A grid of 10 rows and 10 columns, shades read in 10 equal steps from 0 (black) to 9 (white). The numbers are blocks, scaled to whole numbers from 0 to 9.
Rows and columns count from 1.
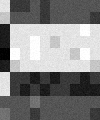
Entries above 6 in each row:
1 1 9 9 9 9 1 1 0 0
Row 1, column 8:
3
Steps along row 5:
up down up down same same down up down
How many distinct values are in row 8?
3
